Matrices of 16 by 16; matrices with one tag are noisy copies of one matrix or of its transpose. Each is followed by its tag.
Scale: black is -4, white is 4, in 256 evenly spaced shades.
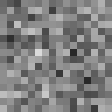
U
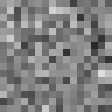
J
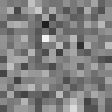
J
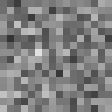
U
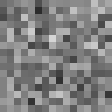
U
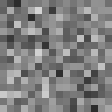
U
